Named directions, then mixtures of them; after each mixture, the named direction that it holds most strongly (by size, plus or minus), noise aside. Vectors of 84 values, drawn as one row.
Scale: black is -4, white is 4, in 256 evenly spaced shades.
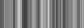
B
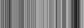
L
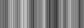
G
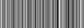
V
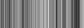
L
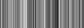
G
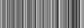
V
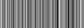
V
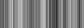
G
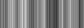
G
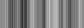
G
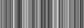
B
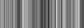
B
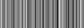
V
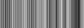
L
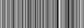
V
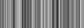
B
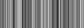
B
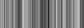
B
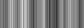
G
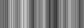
G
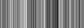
G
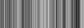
L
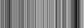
L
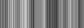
G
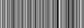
V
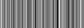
V
